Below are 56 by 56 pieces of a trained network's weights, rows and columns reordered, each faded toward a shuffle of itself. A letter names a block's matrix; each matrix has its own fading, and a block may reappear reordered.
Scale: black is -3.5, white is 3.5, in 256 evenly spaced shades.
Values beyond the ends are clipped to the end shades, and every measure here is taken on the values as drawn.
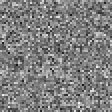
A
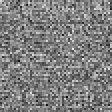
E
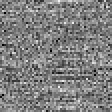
E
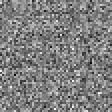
A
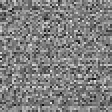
E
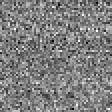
A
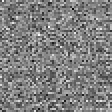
E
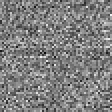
A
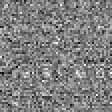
A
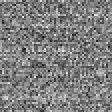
E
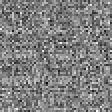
E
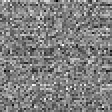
A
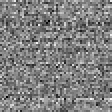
A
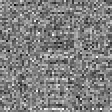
A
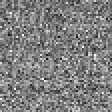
A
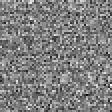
A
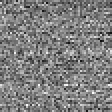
A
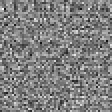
E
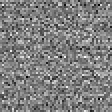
E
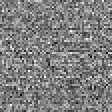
A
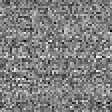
E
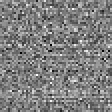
E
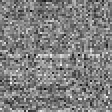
A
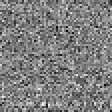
A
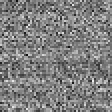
E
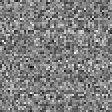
E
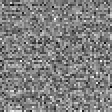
A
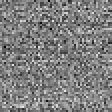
E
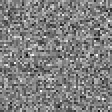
A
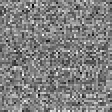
E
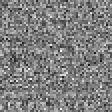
A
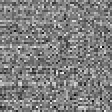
E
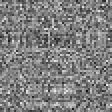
E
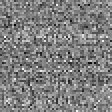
A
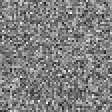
A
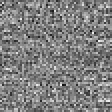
E
